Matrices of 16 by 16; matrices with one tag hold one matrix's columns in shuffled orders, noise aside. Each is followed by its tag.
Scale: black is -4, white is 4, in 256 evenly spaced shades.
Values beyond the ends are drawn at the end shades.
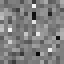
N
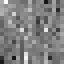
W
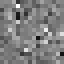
N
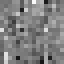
W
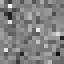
N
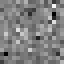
N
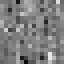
W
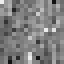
W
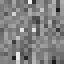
W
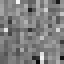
W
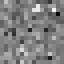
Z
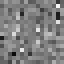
N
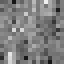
W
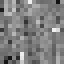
W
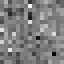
N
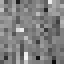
W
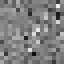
N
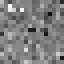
Z
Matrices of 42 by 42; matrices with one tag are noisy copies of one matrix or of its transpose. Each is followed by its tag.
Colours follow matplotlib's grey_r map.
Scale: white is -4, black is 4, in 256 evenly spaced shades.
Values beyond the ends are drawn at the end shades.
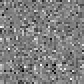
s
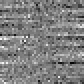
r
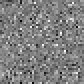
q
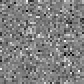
s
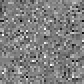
q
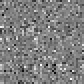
s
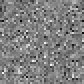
q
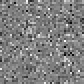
s
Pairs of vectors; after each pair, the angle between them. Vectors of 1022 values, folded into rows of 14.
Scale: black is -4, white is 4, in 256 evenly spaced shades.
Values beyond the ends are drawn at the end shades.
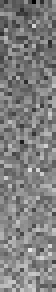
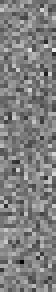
orthogonal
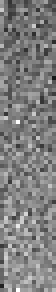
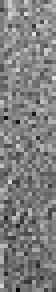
nearly opposite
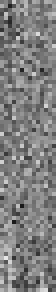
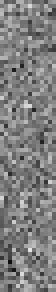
partly opposed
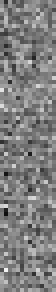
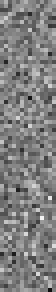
orthogonal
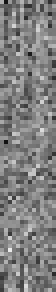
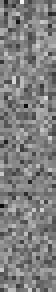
partly aligned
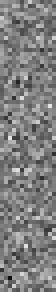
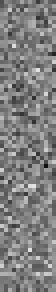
orthogonal
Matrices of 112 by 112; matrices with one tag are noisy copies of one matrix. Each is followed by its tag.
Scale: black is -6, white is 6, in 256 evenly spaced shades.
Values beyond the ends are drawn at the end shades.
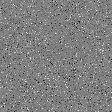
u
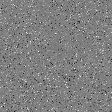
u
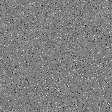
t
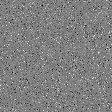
t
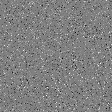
t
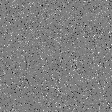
t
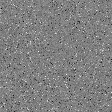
u
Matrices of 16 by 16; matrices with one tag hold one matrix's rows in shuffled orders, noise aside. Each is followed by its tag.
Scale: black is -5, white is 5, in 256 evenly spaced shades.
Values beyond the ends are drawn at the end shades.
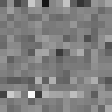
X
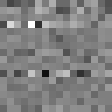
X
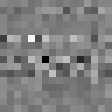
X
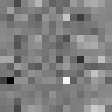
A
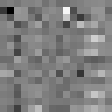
A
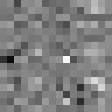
A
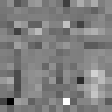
A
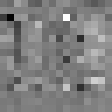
A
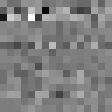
X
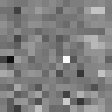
A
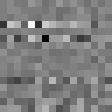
X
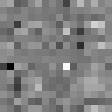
A
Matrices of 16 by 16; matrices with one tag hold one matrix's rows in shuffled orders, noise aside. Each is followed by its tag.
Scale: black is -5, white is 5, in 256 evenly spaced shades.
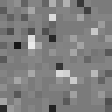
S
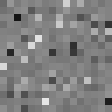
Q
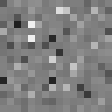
S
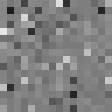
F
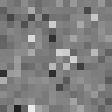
S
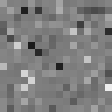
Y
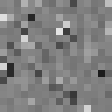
F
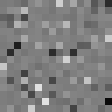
Q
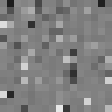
F
